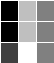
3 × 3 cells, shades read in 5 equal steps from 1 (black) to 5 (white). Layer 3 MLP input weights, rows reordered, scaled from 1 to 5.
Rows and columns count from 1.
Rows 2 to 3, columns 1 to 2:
1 4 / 2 5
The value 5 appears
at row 3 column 2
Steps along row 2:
up down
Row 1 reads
1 4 3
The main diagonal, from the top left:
1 4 3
